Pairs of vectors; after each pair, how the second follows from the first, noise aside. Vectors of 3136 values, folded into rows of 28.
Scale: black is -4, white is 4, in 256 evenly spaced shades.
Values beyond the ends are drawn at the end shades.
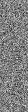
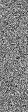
sign-scrambled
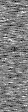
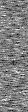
reversed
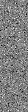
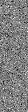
wrapped around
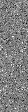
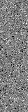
negated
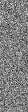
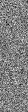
sign-scrambled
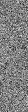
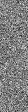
negated
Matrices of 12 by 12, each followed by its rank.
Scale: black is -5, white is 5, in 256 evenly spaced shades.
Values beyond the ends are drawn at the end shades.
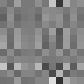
two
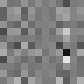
two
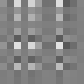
one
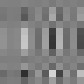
one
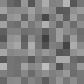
two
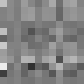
two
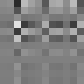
one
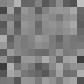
two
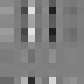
one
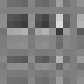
one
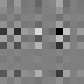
one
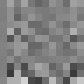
two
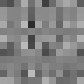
two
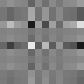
one
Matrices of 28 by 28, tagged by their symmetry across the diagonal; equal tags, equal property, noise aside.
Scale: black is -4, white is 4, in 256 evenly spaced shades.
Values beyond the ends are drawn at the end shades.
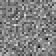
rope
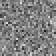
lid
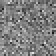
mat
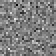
lid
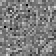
rope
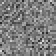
rope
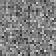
mat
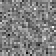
mat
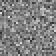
lid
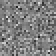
mat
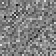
rope
